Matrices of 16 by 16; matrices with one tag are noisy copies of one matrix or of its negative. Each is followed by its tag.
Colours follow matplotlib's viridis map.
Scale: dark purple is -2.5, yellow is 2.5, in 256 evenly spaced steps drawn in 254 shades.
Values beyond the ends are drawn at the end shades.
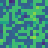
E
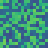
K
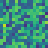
E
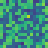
E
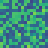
K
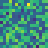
K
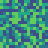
K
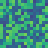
E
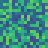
K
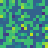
E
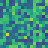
E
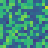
E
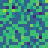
K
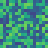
E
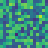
E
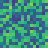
K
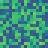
K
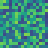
K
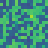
E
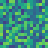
E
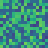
K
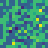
E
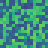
E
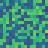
E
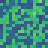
E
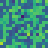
E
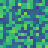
E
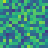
K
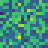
K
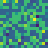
K
